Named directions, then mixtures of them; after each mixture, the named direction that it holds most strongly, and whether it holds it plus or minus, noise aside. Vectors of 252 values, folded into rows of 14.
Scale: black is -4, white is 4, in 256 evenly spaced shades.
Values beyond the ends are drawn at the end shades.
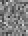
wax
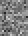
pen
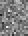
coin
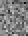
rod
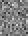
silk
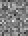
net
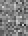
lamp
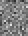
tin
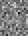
silk, plus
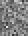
coin, plus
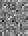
net, minus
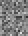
pen, plus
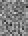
tin, minus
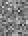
lamp, plus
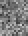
lamp, minus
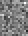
rod, minus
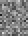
net, minus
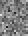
coin, minus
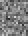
wax, minus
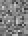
lamp, plus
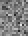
lamp, minus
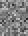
net, minus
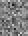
net, minus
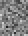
coin, minus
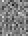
silk, minus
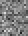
pen, minus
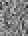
wax, minus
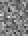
coin, minus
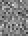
silk, plus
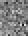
lamp, minus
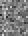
pen, minus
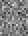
silk, plus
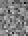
rod, plus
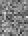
pen, minus
